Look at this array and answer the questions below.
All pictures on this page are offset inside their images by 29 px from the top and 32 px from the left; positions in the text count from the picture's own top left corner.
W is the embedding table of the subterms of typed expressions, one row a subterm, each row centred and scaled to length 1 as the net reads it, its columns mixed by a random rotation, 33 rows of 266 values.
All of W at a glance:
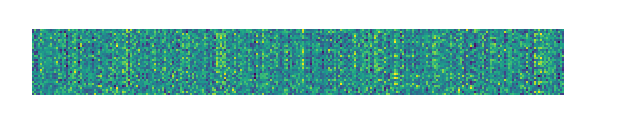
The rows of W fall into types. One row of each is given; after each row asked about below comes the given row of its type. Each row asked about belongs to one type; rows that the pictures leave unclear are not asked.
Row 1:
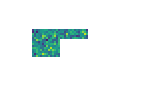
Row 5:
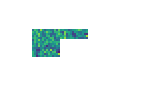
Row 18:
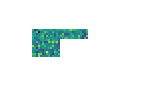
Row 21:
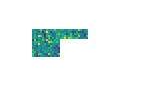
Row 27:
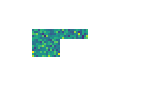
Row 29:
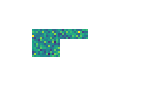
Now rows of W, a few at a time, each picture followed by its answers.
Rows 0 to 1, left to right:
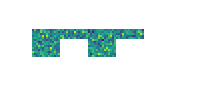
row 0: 27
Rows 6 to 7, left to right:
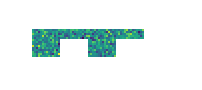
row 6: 18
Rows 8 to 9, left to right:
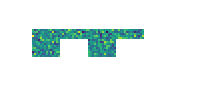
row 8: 29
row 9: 21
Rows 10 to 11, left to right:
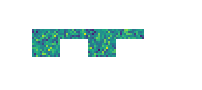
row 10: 1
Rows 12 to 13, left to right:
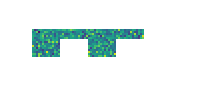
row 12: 18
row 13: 27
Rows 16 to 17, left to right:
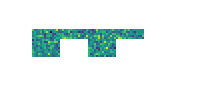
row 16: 21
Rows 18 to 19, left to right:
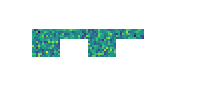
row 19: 1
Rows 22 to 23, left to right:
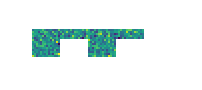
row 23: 18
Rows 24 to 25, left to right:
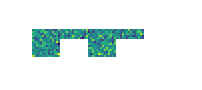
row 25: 1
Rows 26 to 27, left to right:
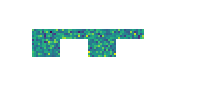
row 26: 21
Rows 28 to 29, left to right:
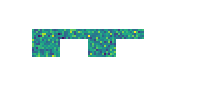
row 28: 18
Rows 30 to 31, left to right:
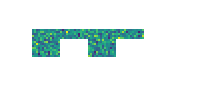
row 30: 29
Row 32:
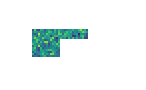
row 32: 5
